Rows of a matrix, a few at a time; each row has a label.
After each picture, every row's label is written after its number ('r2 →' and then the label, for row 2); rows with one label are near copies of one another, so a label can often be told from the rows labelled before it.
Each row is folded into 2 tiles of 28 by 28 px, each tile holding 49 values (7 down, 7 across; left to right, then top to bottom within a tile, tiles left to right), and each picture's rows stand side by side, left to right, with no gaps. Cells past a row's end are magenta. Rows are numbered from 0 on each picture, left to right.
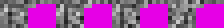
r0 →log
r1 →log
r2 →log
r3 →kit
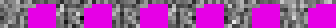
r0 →kit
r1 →log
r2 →log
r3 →log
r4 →kit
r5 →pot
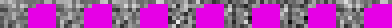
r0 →pot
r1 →pot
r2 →pot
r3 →kit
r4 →log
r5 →log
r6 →pot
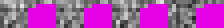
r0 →pot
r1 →pot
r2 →pot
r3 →log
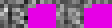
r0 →log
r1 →log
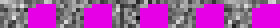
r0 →pot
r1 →kit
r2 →log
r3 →kit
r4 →pot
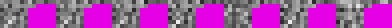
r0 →kit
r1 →kit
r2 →kit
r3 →kit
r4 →log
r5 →kit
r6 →pot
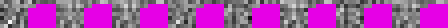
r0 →kit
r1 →pot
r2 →pot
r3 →kit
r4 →log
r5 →pot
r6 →log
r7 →pot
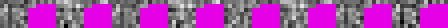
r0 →log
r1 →pot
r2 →log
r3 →pot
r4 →kit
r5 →pot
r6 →log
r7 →log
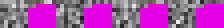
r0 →pot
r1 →log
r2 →pot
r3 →kit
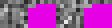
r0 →log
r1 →kit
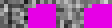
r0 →log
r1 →pot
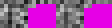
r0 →log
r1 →log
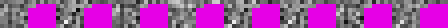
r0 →log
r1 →kit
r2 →log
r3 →pot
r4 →kit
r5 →kit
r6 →log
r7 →kit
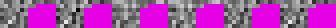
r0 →kit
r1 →kit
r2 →pot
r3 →pot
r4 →kit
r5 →kit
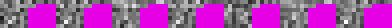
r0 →kit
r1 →kit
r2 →pot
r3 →kit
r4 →log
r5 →pot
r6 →kit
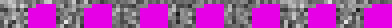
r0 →pot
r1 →kit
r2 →log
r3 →log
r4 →log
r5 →pot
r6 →kit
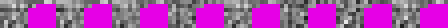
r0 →pot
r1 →pot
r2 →pot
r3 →log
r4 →pot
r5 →log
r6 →kit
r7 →pot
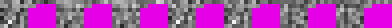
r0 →kit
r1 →pot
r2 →pot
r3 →kit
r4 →kit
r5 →log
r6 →log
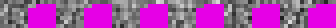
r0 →log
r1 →kit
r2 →pot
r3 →pot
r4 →log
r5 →kit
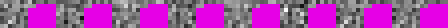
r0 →kit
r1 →log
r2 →pot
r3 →log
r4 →pot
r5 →log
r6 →kit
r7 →kit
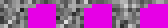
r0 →kit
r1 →kit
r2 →pot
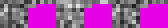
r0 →log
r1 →pot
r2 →log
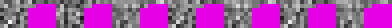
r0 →kit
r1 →log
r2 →pot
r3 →kit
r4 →pot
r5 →kit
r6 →pot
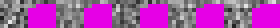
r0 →kit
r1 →pot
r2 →log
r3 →pot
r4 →pot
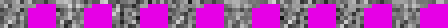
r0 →kit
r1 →pot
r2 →log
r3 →kit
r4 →pot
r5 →kit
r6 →kit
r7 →pot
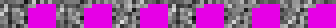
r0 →log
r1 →log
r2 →kit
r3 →log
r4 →kit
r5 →kit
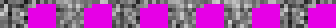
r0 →log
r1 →pot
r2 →log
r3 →pot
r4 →pot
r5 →log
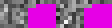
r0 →log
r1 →kit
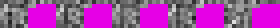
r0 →log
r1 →log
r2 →log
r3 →log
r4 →kit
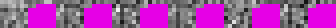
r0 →pot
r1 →log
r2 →log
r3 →log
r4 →kit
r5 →log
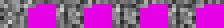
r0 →kit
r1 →log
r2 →log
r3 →log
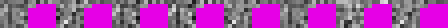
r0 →log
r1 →kit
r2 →log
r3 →log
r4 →kit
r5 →log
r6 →pot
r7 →kit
